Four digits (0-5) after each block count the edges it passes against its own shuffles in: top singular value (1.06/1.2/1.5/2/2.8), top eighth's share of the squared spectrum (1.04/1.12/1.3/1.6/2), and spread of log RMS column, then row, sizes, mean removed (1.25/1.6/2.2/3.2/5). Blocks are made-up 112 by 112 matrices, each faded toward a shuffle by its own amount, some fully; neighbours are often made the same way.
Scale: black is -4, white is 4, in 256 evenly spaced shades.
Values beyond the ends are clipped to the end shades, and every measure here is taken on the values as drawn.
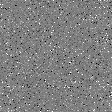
2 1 0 0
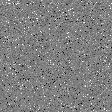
2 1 0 0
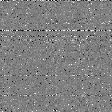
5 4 1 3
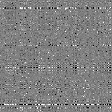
5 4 2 3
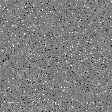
2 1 0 0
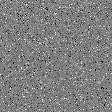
2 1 0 0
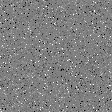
0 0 0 0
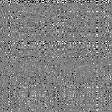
5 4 3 3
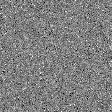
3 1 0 0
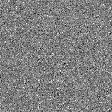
3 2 1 0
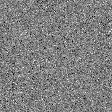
2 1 0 0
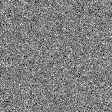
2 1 0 0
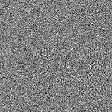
4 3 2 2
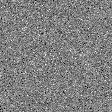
2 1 0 0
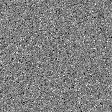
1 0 0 0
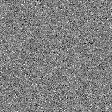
3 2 0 1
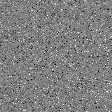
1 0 0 0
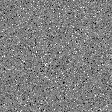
2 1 0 0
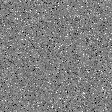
1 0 0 0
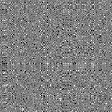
5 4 3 3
